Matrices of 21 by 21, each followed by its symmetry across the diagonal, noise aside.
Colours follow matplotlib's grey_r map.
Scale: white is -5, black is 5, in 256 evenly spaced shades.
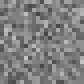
antisymmetric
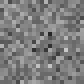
symmetric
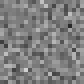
antisymmetric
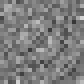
symmetric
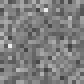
symmetric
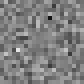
antisymmetric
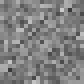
symmetric
